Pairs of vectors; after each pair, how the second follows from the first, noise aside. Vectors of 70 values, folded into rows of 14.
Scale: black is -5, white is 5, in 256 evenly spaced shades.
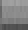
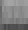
copied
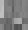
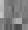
copied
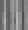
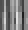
scaled up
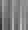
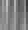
reversed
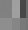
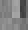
copied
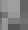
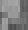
copied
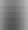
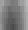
copied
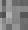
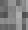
reversed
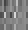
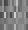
copied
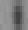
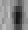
scaled up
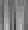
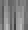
copied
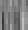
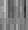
reversed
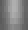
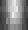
scaled up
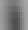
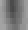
reversed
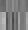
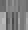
copied
